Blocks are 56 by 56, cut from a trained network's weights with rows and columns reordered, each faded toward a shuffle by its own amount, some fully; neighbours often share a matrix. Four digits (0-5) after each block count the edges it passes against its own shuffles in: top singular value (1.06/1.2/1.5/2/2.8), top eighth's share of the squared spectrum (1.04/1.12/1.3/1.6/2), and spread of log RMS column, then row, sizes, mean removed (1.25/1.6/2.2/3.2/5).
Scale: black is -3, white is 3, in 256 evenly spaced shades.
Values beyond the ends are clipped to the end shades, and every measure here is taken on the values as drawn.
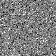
1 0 0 0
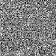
2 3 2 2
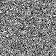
0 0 0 0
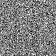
0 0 0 0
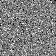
0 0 0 0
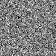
1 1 0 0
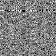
3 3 0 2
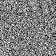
0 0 0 0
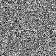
2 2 1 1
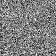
0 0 0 0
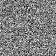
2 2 0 0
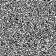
1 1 0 0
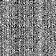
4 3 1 2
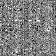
2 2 0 2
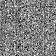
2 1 0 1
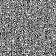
1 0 0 0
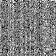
3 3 0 2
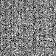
2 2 0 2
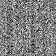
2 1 0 1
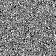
0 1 0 0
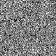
2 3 0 1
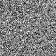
2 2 0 0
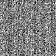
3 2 0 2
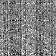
3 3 0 3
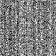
3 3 0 1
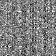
3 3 0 2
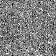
1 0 0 0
